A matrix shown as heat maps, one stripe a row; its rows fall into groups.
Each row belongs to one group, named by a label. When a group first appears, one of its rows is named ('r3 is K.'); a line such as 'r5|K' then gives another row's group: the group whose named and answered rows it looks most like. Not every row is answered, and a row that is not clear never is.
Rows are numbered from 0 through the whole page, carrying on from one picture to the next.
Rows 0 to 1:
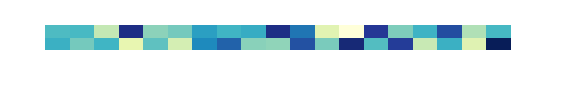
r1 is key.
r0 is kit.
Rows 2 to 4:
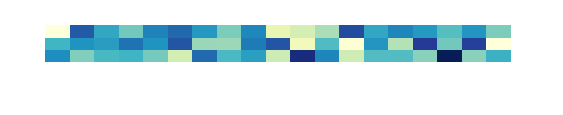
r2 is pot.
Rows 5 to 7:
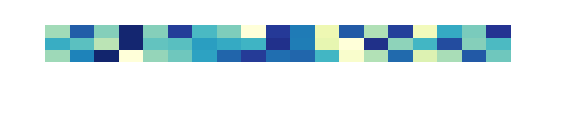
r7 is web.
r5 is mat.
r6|kit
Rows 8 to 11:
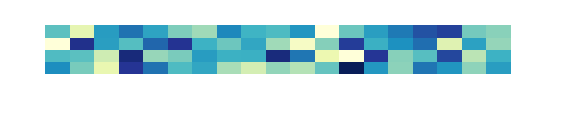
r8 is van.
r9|pot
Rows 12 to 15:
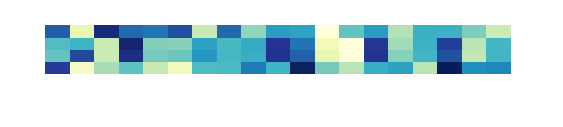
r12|van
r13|kit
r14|kit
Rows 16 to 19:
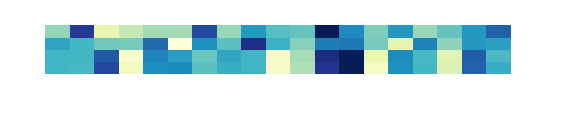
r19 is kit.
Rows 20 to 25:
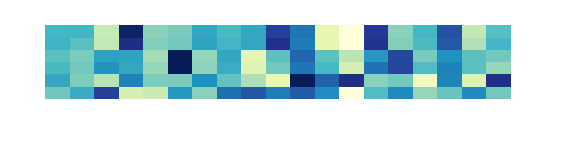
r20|kit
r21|kit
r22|mat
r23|mat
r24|key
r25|web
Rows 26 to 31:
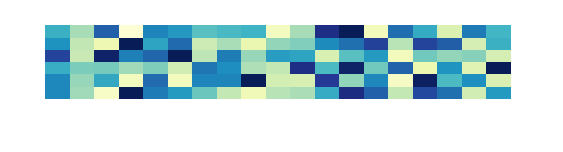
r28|van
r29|key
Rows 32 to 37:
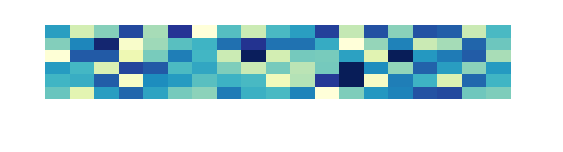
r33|web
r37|van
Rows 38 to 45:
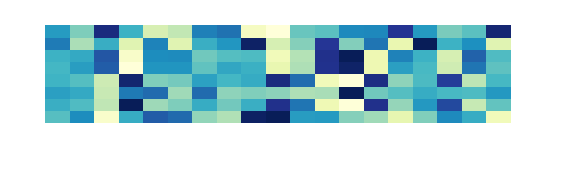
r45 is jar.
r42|kit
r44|kit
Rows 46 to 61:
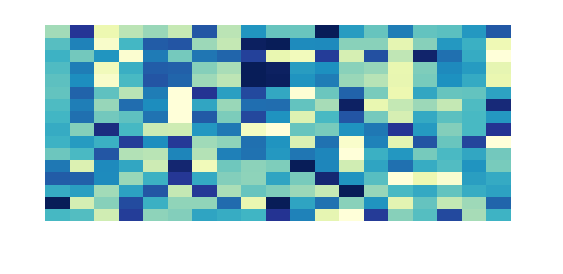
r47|jar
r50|jar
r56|web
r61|kit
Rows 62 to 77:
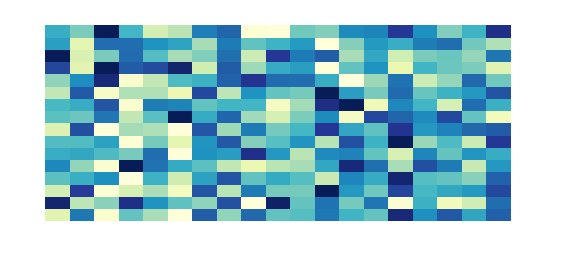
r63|van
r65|van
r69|mat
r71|key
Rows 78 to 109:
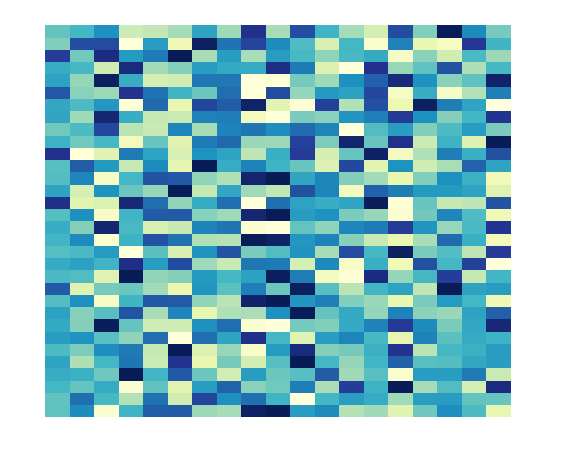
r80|van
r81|kit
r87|key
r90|jar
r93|jar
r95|jar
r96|key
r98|kit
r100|jar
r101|mat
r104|mat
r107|key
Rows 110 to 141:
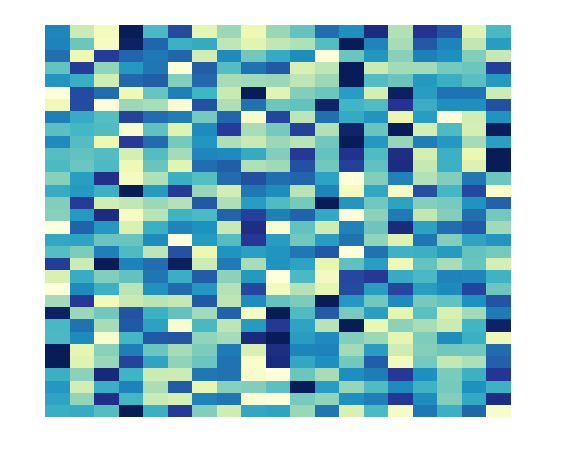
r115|pot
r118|key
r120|key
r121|key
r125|web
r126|pot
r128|web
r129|van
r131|pot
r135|jar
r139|mat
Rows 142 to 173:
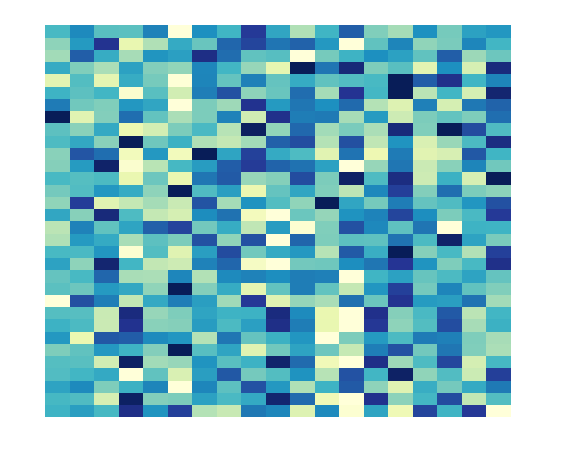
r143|web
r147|key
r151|mat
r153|web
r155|mat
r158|pot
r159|pot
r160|key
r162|web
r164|pot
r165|kit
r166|kit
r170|key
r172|kit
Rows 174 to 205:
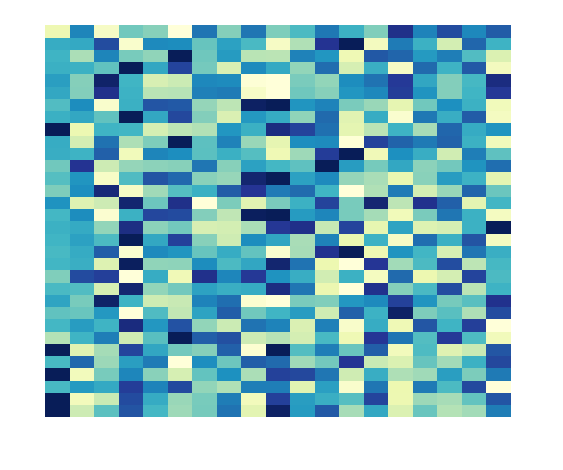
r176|mat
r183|mat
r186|jar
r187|web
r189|jar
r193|kit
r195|kit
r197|key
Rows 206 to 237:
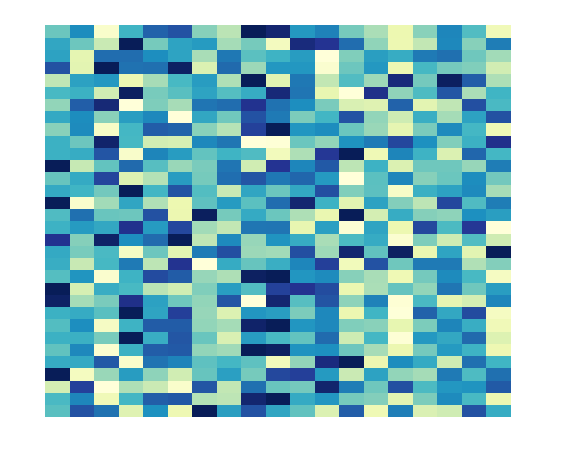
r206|jar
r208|van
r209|van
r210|pot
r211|kit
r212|web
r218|web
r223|van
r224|key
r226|jar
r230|jar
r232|jar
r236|jar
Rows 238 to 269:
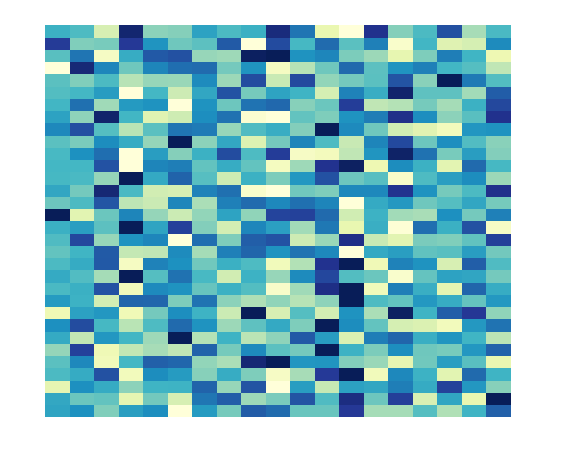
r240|jar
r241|pot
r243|key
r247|mat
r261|pot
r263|mat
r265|jar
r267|pot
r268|key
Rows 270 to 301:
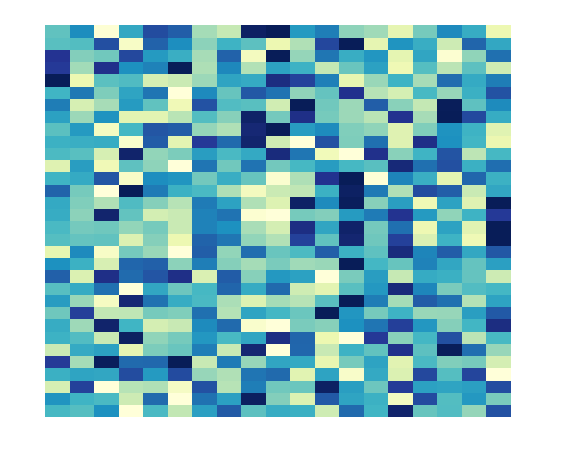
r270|jar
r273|van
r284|key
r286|key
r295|kit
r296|pot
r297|van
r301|key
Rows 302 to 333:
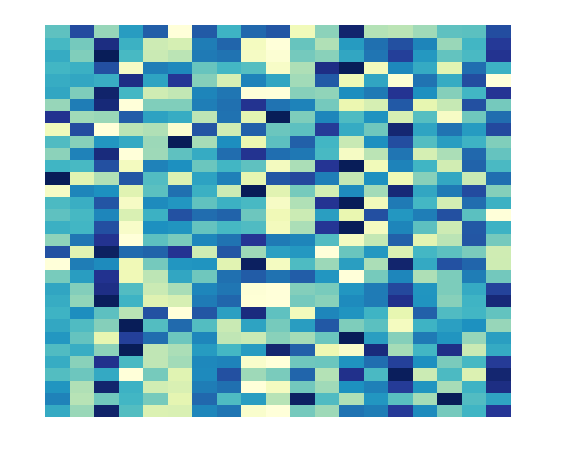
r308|web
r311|mat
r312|web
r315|pot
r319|web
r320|van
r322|web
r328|kit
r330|key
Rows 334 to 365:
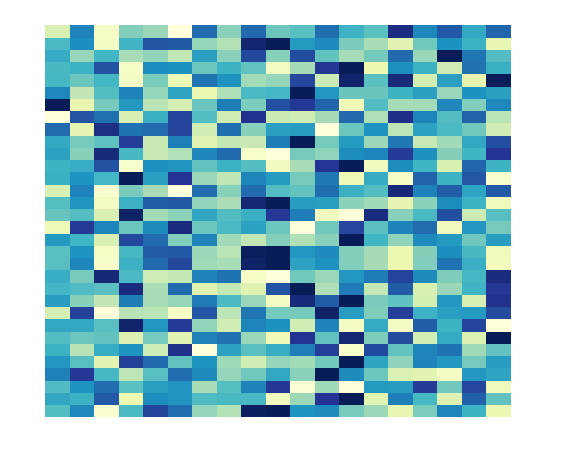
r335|jar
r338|key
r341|pot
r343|mat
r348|jar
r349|kit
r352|jar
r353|jar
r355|mat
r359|key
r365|jar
